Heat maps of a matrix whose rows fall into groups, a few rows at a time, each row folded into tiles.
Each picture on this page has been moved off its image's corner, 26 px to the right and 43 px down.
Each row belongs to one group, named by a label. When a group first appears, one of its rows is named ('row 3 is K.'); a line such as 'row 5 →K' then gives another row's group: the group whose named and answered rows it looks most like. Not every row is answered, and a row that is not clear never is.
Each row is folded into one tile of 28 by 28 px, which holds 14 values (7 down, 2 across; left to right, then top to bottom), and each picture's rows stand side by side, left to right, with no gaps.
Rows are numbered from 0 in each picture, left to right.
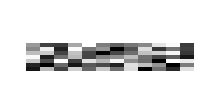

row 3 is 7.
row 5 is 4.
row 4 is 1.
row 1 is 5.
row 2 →4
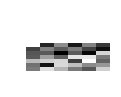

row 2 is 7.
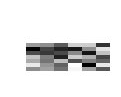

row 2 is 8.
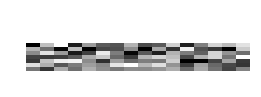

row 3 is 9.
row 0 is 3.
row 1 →4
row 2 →7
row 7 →5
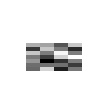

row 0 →5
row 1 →1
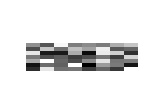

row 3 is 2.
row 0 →4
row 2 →8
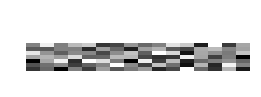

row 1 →5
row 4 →8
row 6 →3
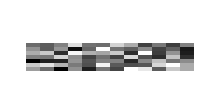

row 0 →1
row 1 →1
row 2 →8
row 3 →2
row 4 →9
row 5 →9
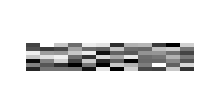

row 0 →1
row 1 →5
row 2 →2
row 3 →1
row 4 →8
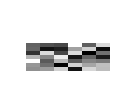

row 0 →7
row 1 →8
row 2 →9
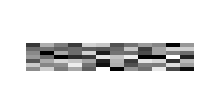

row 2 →2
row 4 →4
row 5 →3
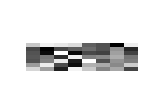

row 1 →2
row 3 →9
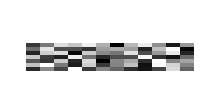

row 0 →8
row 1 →2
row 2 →5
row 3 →3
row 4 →8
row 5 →9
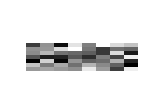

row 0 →3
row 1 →3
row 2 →9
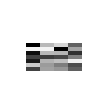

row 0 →3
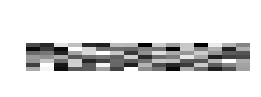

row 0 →7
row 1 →8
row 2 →1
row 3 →2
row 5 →5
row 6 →3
